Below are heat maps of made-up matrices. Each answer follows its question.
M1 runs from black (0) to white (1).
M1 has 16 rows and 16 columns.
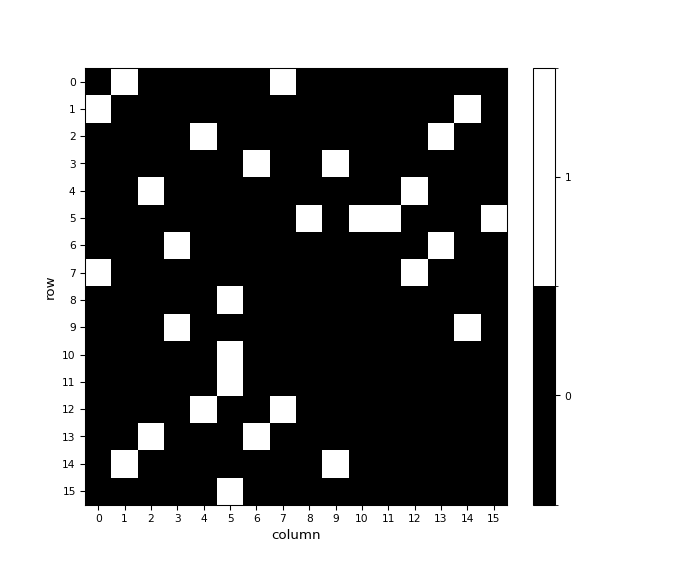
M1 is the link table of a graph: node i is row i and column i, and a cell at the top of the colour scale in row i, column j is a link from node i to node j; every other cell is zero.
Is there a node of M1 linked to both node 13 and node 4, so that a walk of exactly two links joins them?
yes
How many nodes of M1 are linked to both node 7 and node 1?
1
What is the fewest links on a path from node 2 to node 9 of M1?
4
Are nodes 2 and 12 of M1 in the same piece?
yes
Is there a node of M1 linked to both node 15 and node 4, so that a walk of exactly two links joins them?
no
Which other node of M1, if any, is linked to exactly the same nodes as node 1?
none
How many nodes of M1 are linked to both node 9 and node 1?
1
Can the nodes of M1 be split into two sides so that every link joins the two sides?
no
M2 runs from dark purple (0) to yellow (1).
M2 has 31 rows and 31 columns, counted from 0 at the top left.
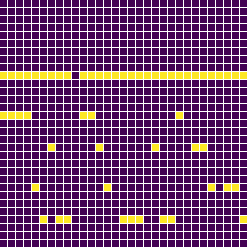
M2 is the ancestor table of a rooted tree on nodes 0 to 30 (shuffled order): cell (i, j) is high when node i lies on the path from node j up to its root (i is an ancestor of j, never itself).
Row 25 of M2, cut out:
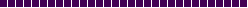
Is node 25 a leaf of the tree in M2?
yes
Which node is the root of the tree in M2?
9
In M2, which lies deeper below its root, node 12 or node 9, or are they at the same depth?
node 12
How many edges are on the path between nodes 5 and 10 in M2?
4
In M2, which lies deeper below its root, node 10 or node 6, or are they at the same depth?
the same depth
